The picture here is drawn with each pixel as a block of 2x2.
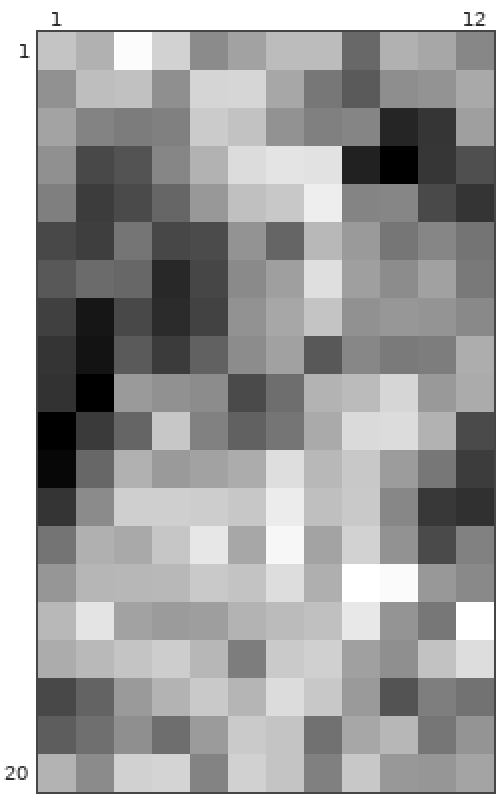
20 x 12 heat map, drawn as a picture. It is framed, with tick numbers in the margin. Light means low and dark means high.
There are no regular stripes. No single row or column stands out from its neighbours. The middle left is the ninth with the highest average. The field is mottled with small blotches.
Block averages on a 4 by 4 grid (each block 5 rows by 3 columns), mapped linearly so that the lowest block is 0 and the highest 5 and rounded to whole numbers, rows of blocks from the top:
2 1 2 4 / 5 4 2 2 / 3 1 0 3 / 2 1 1 2
